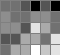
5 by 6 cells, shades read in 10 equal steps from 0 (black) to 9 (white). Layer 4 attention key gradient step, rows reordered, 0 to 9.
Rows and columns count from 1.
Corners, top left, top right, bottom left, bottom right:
4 0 4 8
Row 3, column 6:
4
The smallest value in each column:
3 3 3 0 3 0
